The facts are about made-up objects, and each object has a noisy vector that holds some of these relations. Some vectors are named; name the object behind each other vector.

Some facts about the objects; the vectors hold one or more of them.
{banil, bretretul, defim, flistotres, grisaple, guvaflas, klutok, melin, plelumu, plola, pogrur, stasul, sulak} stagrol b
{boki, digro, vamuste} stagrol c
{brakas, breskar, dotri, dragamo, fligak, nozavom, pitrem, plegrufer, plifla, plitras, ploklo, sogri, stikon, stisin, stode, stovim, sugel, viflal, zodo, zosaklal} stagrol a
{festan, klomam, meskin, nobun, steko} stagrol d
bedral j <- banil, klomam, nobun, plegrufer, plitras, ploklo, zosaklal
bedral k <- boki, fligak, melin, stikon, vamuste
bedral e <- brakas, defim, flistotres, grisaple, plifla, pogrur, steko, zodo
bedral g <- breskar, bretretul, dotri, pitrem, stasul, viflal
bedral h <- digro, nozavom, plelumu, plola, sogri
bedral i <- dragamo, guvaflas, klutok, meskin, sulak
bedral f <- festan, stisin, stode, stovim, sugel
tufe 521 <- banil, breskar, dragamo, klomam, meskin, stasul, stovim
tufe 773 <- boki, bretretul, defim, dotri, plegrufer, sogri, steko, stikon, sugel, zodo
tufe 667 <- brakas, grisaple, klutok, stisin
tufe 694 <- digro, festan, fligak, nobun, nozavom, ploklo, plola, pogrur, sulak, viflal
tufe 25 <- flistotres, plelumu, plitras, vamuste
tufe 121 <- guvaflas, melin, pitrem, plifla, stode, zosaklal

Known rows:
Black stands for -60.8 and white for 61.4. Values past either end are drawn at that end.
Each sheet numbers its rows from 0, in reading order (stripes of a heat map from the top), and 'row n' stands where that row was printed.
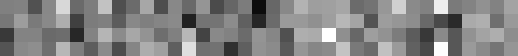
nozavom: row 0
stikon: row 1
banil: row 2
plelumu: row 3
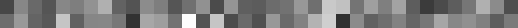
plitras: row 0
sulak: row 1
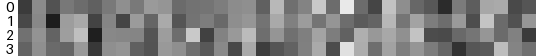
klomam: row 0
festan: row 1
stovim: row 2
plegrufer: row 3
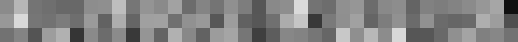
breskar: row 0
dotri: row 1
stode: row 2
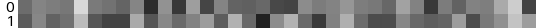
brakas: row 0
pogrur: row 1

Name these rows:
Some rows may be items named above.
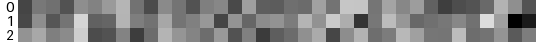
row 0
plitras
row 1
meskin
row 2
sogri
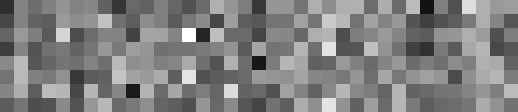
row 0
vamuste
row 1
plitras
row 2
guvaflas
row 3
klomam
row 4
pitrem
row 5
bretretul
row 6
sugel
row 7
ploklo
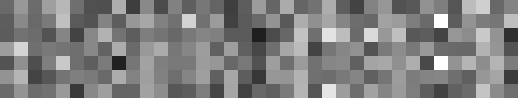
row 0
steko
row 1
plola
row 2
zosaklal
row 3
dotri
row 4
digro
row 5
viflal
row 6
plegrufer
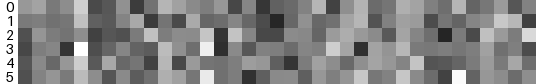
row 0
sogri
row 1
plifla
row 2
melin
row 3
klutok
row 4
stisin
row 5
plelumu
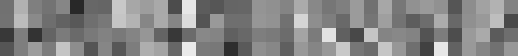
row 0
bretretul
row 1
stasul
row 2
nobun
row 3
plelumu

